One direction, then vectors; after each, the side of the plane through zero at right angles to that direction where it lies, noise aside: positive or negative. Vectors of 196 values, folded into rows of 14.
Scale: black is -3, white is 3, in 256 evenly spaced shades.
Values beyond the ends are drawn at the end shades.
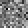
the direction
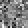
positive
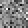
negative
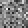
negative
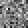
negative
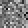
positive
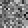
positive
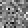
negative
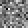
positive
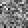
negative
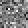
positive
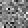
negative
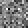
negative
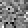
negative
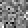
negative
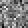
negative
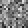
negative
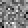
positive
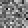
positive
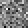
negative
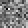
positive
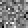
positive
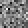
negative
